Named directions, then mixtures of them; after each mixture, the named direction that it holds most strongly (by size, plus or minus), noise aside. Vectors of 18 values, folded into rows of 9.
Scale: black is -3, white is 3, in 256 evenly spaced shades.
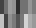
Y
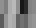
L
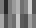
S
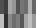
Y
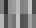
S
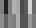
S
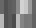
L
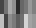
Y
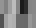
L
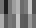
S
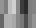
L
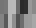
L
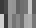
Y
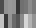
Y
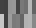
Y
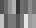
Y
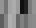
L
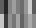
S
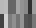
Y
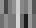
S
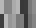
L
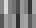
S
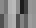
L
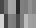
Y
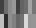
Y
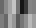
L
